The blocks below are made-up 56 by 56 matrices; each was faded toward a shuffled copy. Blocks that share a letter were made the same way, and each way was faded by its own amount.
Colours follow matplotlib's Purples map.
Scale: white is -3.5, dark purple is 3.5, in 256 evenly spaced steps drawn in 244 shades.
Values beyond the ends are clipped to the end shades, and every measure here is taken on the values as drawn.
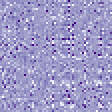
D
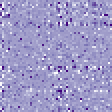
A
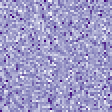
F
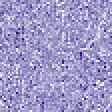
F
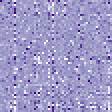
A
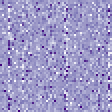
D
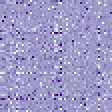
A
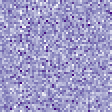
F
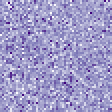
F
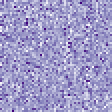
F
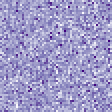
F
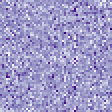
F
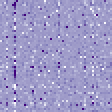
A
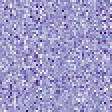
F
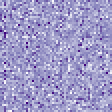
F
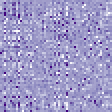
D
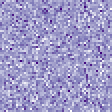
F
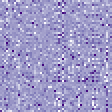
D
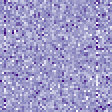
F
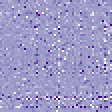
A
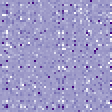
A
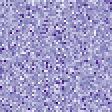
F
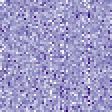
F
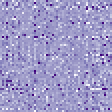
A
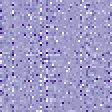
A
